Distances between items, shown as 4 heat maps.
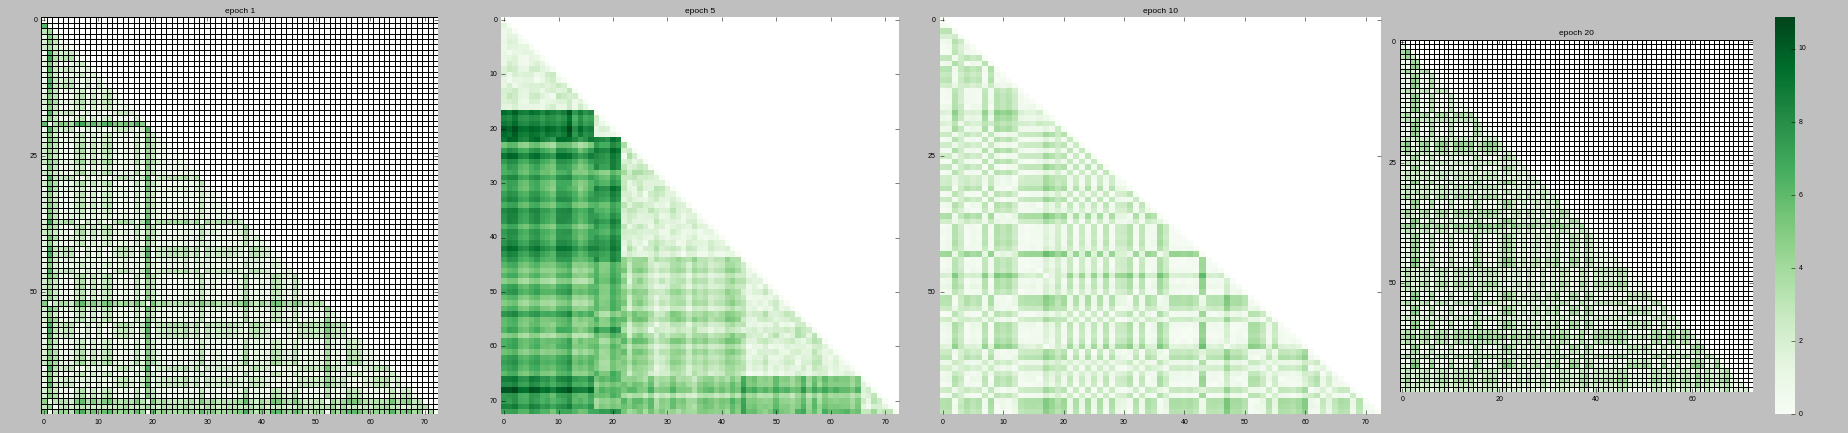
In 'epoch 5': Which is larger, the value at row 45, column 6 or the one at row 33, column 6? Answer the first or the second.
the second
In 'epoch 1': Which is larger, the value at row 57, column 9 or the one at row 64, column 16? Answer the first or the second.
the second
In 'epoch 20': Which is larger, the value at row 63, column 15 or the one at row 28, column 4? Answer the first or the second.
the first
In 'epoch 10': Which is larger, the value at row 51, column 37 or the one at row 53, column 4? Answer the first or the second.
the second
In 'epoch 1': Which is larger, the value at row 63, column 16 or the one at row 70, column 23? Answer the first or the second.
the second
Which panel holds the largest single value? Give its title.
epoch 5
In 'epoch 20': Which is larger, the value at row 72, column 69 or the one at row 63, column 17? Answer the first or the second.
the first
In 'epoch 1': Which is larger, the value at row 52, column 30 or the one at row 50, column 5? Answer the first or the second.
the first
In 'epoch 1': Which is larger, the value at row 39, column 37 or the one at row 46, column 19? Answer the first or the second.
the second
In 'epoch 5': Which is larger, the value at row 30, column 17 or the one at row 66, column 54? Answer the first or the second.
the first
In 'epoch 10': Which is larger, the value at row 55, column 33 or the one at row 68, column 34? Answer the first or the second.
the second
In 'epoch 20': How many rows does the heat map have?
73
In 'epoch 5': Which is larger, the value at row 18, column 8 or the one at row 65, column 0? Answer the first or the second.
the first
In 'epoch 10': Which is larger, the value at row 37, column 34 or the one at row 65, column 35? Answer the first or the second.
the first
